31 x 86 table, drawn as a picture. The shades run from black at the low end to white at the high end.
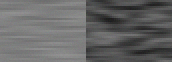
The table splits into one row of 2 panels. Panel 1,1: middling, streaked across, faint in contrast. Panel 1,2: low, streaked across.
